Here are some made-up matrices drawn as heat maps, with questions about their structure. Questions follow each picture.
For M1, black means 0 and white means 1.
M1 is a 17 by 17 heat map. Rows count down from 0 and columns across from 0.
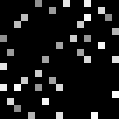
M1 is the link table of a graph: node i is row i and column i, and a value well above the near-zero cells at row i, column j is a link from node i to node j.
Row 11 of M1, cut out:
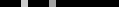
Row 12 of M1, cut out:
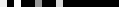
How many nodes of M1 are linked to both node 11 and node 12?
0
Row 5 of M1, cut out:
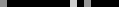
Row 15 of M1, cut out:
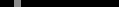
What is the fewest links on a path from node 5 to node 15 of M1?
3
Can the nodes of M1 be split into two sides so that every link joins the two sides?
no
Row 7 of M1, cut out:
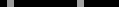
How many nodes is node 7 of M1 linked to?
2
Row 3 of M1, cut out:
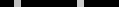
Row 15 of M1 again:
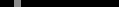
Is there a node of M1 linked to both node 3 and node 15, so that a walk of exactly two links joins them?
yes
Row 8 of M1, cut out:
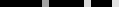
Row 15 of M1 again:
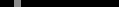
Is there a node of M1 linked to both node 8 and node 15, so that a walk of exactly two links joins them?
no
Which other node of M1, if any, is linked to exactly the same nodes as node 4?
node 13
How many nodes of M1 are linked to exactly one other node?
5
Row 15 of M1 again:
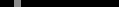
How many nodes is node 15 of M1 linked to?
1
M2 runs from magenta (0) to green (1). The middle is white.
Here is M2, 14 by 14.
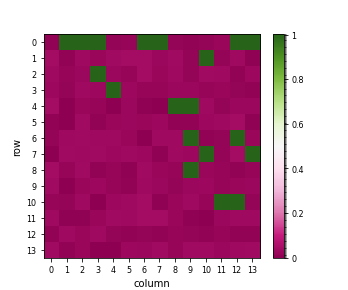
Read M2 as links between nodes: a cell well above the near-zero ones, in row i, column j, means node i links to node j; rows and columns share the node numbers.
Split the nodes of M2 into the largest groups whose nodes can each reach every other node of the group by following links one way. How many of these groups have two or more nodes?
0
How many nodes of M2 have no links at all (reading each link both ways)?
1
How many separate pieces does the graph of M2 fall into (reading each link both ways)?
2
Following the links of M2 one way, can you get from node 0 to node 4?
yes
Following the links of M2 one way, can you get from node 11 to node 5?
no
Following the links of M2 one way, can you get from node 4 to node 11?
no
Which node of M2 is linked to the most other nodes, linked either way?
node 0
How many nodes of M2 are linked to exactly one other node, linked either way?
1
